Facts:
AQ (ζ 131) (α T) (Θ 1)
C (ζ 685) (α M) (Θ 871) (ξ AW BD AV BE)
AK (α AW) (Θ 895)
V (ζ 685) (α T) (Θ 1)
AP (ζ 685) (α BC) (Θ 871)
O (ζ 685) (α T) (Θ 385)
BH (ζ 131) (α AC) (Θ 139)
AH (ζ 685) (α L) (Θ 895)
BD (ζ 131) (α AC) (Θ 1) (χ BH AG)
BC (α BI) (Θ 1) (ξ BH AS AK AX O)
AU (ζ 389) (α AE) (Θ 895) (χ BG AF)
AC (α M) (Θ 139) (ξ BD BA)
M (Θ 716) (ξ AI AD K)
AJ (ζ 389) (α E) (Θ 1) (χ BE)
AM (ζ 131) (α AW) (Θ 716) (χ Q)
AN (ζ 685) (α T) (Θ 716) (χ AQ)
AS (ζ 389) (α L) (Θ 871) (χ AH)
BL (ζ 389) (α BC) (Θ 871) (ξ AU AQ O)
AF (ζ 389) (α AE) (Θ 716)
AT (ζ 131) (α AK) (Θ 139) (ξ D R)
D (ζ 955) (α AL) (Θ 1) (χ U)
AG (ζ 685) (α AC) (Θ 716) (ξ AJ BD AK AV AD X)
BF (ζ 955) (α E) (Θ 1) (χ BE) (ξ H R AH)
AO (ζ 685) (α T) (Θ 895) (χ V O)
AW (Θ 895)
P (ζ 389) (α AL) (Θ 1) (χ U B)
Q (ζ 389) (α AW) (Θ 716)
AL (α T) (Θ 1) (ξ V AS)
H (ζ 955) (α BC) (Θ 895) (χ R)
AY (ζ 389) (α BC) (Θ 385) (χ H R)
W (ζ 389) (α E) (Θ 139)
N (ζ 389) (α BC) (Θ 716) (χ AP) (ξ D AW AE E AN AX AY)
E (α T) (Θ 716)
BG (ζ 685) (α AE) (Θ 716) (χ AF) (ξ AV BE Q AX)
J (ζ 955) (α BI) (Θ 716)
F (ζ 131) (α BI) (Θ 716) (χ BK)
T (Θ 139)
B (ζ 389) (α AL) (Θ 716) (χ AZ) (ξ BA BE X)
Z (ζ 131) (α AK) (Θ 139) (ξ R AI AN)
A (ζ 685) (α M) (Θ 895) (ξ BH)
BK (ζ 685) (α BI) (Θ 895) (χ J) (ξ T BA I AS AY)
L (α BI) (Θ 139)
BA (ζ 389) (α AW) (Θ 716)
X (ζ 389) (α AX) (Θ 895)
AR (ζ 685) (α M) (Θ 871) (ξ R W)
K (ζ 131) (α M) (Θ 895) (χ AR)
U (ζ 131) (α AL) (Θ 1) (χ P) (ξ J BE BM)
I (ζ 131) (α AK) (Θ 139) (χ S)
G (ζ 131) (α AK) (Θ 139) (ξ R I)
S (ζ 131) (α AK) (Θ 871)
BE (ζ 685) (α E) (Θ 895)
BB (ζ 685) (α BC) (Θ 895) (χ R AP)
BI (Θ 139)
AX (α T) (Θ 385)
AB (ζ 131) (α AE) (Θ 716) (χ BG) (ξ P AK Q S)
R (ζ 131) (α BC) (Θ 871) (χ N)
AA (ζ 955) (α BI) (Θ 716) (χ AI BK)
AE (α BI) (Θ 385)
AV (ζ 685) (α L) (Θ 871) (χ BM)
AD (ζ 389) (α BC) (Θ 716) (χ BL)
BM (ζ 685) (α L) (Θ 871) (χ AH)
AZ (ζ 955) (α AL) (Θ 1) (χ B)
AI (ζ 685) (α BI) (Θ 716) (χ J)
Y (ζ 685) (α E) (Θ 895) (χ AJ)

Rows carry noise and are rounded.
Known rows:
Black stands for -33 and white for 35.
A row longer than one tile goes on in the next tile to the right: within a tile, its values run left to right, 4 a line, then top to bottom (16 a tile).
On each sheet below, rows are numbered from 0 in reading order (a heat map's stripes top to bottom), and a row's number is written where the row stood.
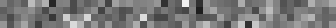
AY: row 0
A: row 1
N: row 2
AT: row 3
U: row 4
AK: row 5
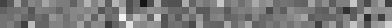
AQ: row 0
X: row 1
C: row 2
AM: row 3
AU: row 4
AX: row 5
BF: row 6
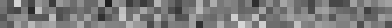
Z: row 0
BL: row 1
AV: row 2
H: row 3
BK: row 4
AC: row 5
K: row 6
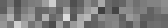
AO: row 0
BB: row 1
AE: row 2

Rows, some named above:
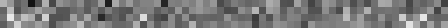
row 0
C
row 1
BL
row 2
N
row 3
W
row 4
AZ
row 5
S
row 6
BM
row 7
A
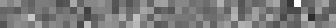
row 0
M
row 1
I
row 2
AH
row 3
E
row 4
Y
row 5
R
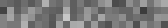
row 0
AP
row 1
Y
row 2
K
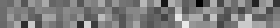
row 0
BD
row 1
BD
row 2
AY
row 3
C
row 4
AR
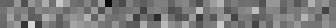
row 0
BD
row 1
B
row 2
BH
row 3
D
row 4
J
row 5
AW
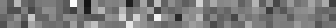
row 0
AB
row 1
AT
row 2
BE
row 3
BA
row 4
Q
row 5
AJ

